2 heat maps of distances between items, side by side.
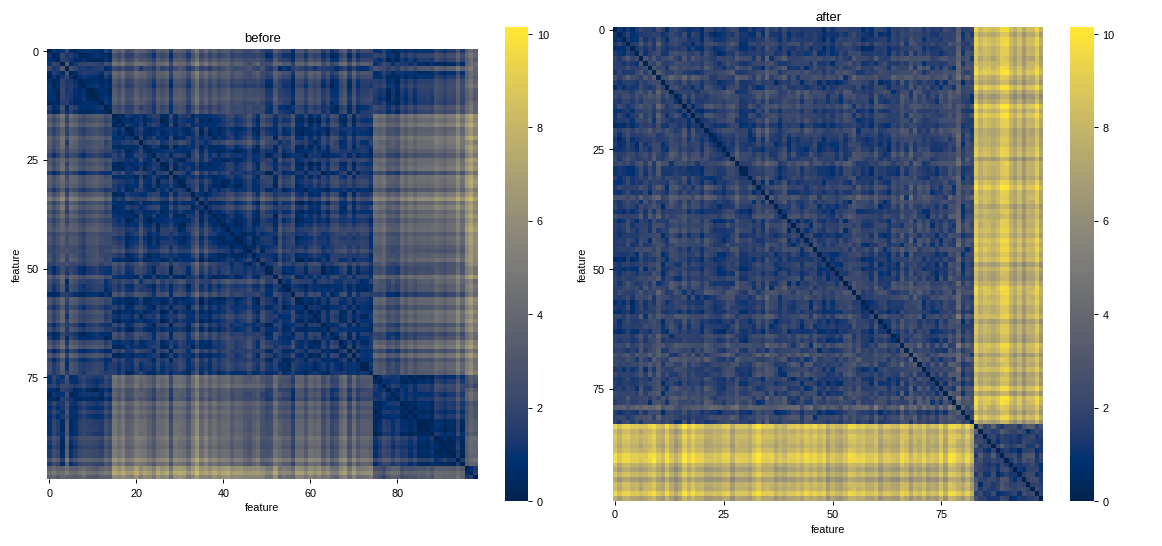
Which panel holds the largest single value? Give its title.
after
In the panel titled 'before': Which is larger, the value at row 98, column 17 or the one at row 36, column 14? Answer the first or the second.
the first
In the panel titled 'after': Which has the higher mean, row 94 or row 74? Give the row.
94
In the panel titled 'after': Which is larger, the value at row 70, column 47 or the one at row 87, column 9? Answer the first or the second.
the second
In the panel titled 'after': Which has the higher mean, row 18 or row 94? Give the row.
94
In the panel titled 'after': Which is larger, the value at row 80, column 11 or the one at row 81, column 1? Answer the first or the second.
the second
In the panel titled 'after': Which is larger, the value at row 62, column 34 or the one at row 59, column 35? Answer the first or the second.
the second
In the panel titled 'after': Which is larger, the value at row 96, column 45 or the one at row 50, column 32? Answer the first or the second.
the first
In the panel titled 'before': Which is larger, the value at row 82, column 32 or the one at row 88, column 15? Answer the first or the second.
the second
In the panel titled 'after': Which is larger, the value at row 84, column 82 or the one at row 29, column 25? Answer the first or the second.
the first
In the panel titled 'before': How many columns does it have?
99
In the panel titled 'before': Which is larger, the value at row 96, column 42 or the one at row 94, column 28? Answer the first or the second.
the first
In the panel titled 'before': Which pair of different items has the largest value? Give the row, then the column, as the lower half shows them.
97, 34
